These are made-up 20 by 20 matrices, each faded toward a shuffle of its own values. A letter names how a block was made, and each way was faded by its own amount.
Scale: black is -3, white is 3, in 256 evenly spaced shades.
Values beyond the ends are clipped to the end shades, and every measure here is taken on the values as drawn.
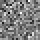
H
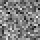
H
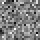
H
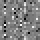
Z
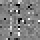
Z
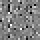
Z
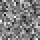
H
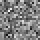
H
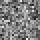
H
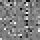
Z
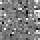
Z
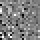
Z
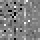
Z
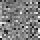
Z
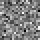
H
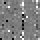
Z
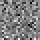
Z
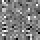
Z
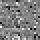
Z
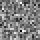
H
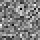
H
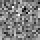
H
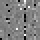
Z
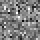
H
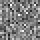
H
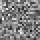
H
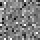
Z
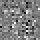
Z
